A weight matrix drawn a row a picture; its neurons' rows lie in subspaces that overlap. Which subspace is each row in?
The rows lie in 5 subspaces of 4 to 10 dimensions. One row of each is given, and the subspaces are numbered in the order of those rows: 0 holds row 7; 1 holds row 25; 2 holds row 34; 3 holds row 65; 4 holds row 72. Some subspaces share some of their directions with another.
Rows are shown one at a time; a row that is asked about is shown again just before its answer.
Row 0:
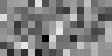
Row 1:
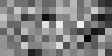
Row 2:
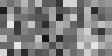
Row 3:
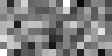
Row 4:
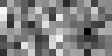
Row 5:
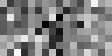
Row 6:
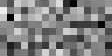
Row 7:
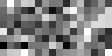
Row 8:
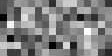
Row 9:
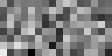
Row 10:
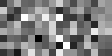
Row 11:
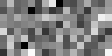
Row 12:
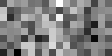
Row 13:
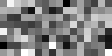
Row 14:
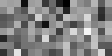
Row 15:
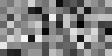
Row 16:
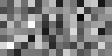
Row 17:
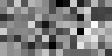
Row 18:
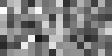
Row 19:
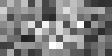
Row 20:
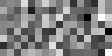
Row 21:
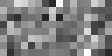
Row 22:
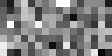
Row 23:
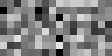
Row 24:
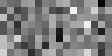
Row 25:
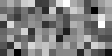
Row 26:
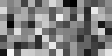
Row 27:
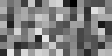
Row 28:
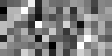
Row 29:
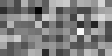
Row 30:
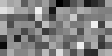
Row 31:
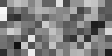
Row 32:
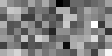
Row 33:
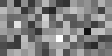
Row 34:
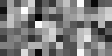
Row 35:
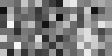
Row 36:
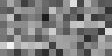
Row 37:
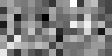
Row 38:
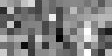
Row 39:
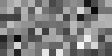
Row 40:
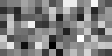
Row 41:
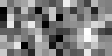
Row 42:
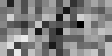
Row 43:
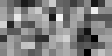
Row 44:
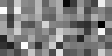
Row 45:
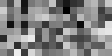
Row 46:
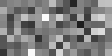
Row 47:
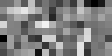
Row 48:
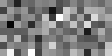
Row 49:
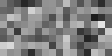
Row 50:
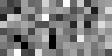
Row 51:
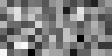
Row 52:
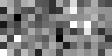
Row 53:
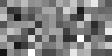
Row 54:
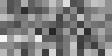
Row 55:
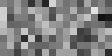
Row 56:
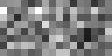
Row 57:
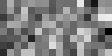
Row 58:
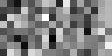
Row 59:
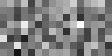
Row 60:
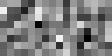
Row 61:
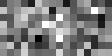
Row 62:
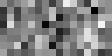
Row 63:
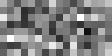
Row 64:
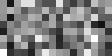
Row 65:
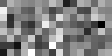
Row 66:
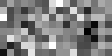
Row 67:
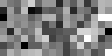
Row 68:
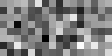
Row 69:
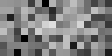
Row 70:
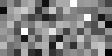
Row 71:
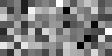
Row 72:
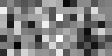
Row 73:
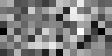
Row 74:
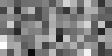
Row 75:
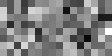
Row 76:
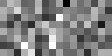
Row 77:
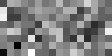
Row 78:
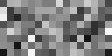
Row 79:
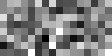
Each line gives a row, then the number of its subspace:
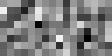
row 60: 2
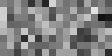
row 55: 2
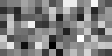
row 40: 3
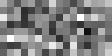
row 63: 1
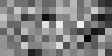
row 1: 1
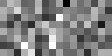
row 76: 0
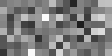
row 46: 1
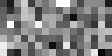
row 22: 2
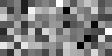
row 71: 2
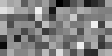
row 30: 2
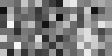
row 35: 4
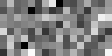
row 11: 0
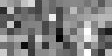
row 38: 0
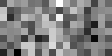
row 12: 1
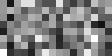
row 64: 0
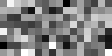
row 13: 0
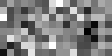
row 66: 1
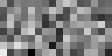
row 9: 3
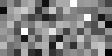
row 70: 2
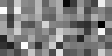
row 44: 0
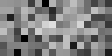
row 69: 2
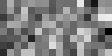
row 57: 2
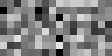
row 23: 2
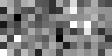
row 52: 0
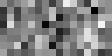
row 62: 1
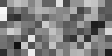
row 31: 3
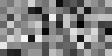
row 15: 0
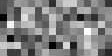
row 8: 1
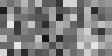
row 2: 4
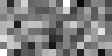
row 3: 2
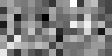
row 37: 0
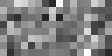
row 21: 3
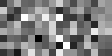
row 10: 1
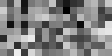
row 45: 2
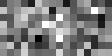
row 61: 1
